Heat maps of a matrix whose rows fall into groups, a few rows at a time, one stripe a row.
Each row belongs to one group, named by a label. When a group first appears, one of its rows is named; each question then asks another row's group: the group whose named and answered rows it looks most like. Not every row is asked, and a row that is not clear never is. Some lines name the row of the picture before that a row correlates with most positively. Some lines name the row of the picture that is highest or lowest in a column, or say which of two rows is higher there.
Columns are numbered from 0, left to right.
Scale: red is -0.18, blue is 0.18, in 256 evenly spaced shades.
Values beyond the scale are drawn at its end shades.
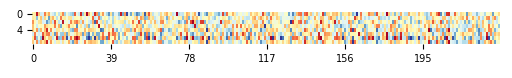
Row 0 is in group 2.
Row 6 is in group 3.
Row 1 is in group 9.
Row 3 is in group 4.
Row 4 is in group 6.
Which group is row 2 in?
3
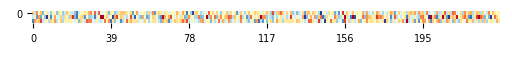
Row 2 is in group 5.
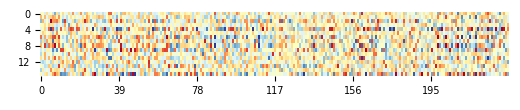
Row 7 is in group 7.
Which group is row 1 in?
6
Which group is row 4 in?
9
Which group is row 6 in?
6
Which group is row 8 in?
6
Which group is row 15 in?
2
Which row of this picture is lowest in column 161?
4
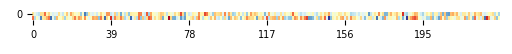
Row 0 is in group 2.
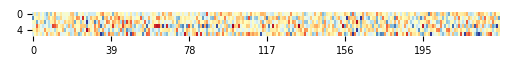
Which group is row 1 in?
7
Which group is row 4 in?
2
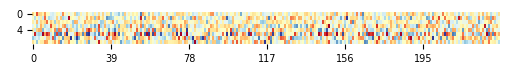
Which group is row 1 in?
9
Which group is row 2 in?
6
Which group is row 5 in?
3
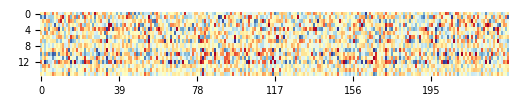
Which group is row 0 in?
2
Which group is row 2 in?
9
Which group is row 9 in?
4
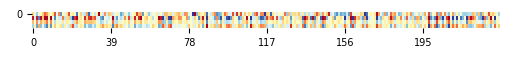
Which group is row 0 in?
4
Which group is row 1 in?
6
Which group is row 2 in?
6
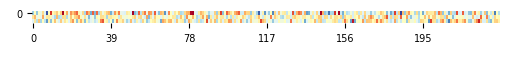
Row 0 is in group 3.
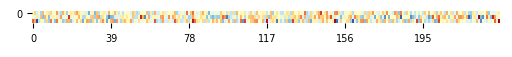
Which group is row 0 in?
3
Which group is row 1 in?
9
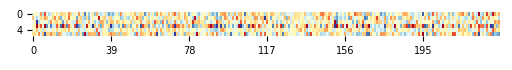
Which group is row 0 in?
9
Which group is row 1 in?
4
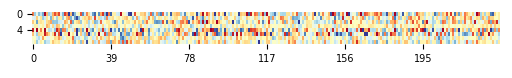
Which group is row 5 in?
4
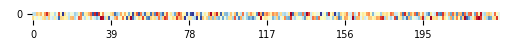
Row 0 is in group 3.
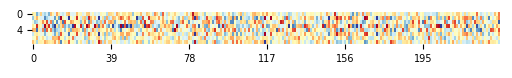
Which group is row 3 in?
2
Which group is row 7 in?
4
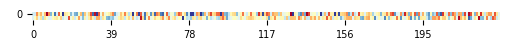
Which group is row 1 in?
9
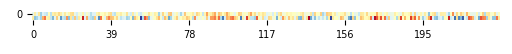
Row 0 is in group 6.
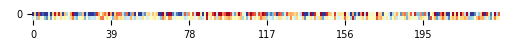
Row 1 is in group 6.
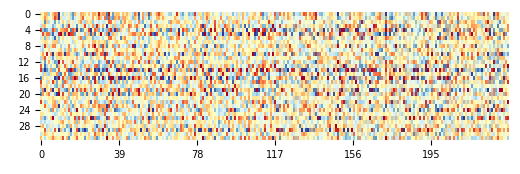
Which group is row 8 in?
2
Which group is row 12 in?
5
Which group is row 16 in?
5
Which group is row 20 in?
5
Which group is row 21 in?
4
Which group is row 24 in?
9
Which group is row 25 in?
3
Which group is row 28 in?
3
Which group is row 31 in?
4
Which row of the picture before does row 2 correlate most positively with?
1
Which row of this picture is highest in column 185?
4
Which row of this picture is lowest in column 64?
14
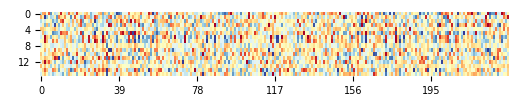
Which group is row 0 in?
9
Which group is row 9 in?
6
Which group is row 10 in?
4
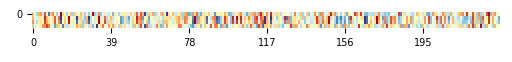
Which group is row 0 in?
9
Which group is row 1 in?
4
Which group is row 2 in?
4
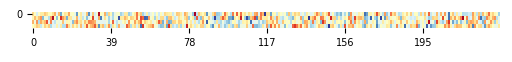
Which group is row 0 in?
4
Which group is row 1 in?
9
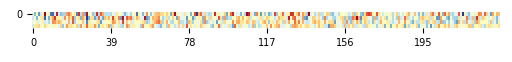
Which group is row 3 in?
5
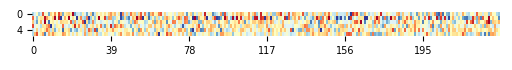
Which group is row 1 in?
4
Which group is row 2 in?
9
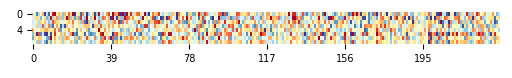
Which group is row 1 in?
5
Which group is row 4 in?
4
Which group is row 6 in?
5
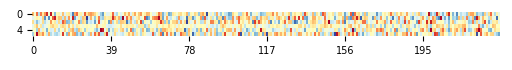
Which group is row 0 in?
6
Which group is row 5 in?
7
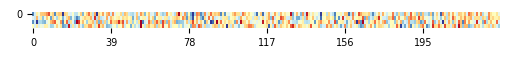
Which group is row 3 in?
9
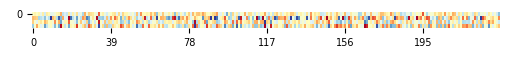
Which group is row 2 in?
4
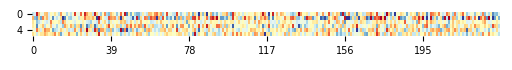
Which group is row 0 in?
2
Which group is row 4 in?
2
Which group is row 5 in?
4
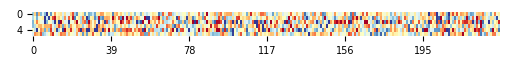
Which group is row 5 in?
9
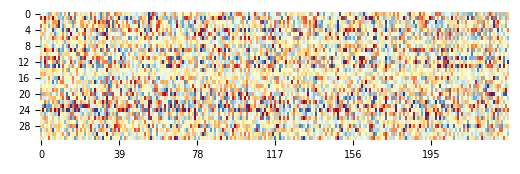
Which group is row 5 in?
3
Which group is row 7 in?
7
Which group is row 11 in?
6
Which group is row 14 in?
4
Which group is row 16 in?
5
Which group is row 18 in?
6
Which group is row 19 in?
2
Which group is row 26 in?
5
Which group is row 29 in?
7
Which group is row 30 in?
4
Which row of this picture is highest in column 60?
24
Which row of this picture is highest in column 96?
4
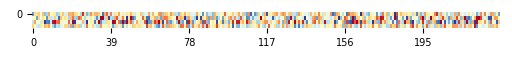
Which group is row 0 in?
7
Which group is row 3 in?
2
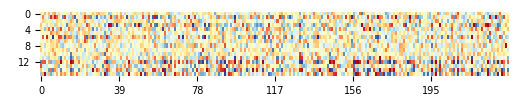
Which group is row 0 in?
6
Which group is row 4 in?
9
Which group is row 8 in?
2
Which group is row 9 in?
4
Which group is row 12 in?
9
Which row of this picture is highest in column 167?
6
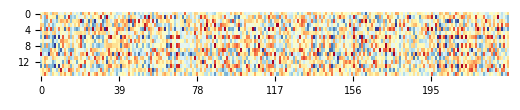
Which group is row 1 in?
9
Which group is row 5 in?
5
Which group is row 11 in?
5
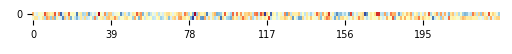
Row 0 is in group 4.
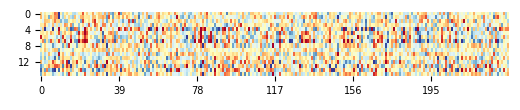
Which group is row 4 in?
7
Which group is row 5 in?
3
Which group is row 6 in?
3
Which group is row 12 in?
4
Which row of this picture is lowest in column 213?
4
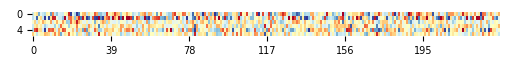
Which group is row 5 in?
4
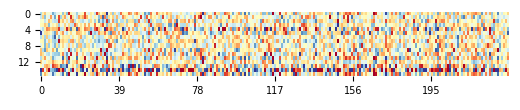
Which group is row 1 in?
3
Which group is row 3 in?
5
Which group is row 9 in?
9
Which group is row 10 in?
3
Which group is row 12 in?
4
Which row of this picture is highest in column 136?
14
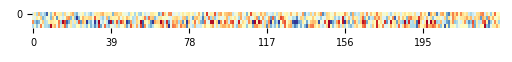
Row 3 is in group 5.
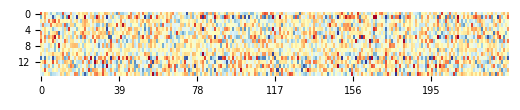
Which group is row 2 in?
6
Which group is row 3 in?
3
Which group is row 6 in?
6
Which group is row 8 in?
5
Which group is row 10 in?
4
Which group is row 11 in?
7
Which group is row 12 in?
2
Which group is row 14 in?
2
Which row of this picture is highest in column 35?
11
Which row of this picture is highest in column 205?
11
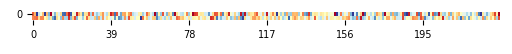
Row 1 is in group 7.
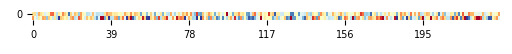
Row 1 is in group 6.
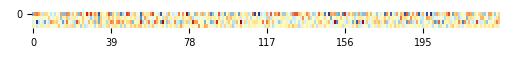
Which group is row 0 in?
5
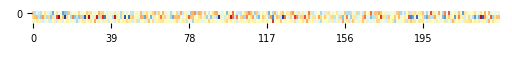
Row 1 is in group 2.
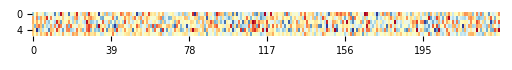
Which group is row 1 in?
6
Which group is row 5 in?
6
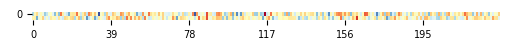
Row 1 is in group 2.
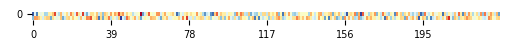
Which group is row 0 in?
7
